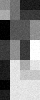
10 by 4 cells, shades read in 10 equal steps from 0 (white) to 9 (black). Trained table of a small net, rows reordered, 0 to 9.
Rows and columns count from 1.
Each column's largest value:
9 6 8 8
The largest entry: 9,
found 3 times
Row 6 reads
7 4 7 0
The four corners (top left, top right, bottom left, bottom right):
4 8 8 1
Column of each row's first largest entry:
3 3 1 1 1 1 1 1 1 1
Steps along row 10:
down same same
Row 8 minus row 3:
-1 -5 -4 -2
